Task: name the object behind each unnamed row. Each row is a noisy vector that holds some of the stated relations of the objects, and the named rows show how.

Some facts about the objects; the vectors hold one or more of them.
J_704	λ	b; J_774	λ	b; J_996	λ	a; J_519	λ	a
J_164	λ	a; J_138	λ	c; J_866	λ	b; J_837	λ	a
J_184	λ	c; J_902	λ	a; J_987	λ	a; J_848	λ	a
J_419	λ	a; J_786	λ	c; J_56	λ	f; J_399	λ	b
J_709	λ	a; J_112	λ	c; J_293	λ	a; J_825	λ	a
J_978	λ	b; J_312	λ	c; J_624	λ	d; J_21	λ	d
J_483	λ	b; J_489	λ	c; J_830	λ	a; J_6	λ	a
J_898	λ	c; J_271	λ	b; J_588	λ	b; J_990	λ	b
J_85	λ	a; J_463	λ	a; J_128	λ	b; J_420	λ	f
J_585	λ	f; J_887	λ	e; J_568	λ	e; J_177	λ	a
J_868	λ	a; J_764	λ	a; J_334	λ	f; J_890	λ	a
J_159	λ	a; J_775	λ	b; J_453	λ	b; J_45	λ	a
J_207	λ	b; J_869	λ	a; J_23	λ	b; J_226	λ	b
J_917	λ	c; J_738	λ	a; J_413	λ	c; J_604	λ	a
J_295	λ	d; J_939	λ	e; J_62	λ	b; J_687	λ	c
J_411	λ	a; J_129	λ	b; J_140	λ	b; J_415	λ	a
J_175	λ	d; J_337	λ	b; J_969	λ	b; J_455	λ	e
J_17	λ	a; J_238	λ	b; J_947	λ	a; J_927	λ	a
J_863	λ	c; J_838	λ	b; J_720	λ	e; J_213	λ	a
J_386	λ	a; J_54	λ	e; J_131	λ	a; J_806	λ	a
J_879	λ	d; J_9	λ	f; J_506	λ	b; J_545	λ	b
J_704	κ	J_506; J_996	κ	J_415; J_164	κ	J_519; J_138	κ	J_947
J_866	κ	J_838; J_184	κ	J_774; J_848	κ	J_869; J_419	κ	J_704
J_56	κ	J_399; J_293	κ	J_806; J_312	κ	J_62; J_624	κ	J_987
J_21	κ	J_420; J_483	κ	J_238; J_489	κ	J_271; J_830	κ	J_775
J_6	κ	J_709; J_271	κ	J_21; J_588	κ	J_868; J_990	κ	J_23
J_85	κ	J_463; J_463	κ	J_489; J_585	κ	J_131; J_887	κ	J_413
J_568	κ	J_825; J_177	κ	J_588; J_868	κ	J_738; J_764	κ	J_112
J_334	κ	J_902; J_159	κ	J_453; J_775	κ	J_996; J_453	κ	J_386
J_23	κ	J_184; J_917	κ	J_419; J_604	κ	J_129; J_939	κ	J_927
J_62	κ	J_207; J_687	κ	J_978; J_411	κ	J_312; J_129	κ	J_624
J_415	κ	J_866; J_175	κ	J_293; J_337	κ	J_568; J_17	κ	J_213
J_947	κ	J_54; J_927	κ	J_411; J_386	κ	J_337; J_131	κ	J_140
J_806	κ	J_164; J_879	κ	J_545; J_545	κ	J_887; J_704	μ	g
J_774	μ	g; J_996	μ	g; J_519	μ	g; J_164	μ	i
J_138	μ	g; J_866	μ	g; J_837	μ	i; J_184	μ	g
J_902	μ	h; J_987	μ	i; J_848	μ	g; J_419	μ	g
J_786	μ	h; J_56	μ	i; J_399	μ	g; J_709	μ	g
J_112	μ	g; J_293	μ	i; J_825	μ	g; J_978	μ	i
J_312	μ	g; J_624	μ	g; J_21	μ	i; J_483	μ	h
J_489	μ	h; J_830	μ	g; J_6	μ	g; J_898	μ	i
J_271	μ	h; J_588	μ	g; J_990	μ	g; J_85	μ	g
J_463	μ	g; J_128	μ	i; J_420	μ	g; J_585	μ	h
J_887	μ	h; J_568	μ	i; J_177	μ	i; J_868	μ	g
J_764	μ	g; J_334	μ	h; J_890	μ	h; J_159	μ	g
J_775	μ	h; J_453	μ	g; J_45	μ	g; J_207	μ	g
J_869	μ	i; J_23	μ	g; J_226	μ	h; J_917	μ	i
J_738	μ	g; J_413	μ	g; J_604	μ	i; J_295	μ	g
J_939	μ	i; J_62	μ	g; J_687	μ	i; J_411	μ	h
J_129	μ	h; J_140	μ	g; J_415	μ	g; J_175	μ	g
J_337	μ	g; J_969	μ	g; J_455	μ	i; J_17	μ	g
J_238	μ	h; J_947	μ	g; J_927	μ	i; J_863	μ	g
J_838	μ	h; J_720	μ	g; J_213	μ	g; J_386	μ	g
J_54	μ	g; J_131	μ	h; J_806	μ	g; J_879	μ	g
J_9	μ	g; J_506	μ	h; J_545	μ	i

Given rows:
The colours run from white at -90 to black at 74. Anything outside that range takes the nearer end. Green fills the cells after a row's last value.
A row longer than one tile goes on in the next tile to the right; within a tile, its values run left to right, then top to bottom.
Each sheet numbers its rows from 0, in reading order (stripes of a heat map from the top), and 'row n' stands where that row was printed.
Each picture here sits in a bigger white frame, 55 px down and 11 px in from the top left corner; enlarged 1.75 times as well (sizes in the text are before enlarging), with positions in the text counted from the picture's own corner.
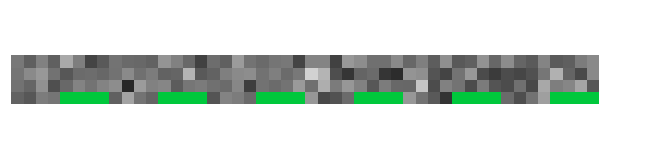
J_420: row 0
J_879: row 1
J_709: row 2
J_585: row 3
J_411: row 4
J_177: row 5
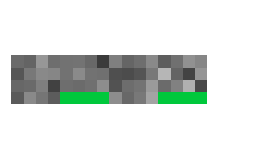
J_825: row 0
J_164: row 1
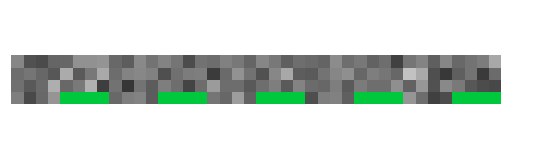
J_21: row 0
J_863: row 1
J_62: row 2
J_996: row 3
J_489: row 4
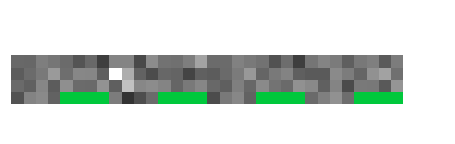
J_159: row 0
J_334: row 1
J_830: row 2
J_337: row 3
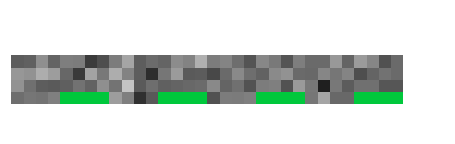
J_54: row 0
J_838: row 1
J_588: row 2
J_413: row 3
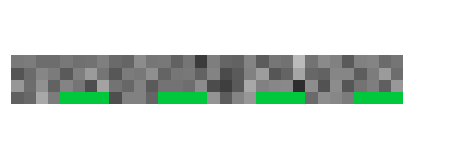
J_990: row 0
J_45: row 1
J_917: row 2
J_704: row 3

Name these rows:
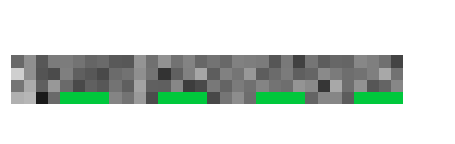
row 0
J_887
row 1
J_112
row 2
J_85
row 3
J_175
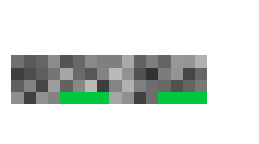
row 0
J_927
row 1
J_238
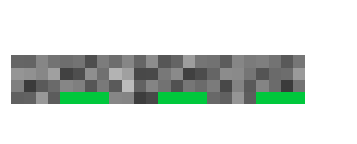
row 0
J_138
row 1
J_890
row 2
J_184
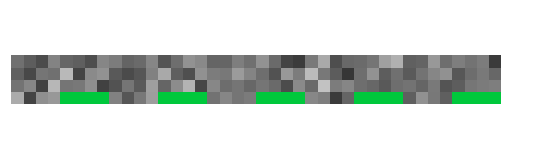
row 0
J_939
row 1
J_837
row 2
J_720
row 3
J_129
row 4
J_213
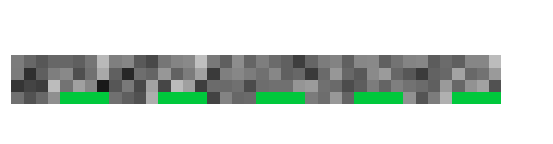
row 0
J_687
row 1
J_978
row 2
J_738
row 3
J_207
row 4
J_128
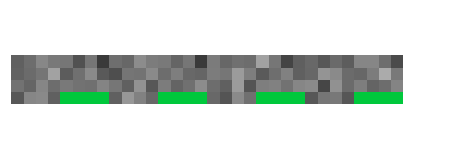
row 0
J_17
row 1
J_806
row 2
J_9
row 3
J_295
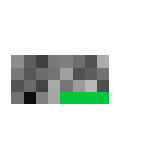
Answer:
J_56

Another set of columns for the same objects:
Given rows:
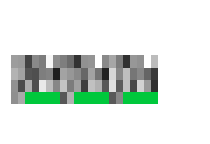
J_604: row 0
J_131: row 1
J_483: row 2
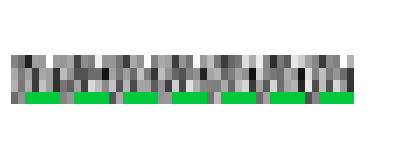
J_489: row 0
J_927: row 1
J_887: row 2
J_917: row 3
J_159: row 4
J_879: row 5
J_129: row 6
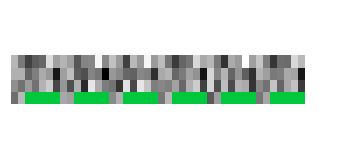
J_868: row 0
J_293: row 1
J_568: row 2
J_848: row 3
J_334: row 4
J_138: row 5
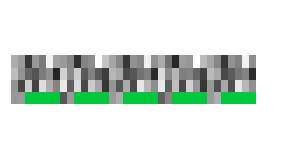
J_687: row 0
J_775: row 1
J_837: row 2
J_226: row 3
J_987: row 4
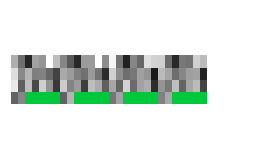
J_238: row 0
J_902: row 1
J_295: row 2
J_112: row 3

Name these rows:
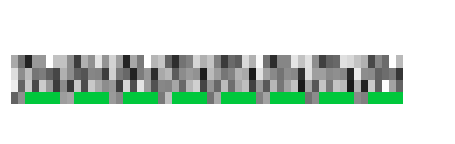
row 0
J_838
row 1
J_455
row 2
J_21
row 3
J_825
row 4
J_184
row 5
J_420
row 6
J_990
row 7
J_545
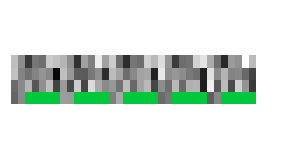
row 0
J_312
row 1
J_898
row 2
J_413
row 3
J_62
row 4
J_506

